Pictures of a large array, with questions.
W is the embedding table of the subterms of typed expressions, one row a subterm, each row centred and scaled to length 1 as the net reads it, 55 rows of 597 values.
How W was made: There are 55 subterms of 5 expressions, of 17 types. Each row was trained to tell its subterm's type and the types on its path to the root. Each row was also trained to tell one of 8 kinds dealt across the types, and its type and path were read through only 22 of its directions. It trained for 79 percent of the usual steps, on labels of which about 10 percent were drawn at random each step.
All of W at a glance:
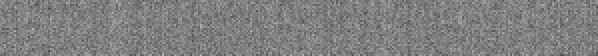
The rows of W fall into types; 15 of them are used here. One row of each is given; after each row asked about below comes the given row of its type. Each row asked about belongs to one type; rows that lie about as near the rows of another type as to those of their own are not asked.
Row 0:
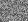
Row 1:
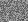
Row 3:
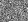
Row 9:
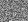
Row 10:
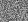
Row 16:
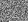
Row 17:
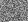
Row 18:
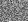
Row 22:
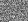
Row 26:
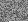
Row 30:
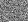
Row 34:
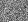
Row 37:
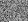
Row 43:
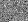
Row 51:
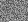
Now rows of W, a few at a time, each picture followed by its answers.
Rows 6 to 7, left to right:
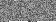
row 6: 37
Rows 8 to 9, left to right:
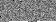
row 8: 51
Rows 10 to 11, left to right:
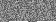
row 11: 18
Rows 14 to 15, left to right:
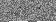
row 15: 16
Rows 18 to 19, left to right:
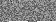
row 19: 22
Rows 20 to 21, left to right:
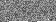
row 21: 26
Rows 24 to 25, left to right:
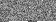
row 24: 0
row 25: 16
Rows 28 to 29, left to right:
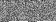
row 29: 9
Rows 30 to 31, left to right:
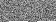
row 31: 17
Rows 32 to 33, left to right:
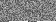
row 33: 9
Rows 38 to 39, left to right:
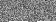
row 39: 37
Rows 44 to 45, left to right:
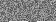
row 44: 18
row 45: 1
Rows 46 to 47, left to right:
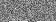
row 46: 51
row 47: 37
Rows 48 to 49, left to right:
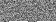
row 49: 22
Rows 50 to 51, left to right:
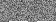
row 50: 16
